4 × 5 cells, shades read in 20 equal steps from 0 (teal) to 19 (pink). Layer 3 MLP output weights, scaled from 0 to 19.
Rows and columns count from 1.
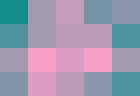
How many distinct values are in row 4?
5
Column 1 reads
0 5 12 9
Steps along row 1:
up up down up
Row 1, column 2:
12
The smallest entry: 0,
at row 1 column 1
